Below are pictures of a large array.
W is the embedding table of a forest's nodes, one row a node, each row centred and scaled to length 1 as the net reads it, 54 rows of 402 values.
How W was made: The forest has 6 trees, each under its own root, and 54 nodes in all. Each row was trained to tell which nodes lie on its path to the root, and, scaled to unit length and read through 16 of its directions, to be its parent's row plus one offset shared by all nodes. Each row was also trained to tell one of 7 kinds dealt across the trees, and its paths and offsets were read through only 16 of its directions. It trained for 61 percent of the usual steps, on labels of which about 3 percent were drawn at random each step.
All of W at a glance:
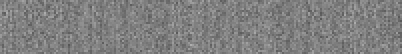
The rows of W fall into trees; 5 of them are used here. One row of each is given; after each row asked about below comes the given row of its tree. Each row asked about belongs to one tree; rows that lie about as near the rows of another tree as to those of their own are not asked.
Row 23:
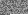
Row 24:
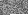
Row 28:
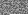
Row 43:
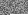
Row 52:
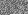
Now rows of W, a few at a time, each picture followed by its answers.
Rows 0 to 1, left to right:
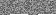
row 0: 43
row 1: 52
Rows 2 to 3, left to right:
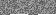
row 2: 52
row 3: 52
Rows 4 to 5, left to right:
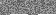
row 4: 24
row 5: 52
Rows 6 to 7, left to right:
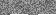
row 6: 24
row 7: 24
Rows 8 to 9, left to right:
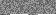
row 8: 24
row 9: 43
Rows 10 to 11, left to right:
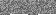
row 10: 24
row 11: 43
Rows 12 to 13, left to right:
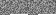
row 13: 24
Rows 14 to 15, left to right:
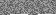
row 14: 43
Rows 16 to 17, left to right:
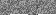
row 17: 43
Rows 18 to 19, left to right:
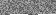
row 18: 28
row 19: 24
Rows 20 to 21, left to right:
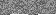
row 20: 24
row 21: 52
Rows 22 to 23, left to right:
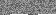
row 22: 43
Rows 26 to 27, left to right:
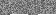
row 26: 24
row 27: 52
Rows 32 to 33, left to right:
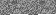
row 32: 52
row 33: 52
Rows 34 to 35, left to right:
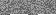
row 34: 24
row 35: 24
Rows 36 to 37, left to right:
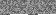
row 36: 28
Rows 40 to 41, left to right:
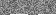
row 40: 52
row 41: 24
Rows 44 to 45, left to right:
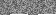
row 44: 52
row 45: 52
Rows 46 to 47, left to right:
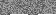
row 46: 24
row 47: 52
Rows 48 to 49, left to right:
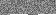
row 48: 43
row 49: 43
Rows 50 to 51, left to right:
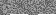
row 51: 24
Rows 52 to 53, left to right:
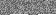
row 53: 52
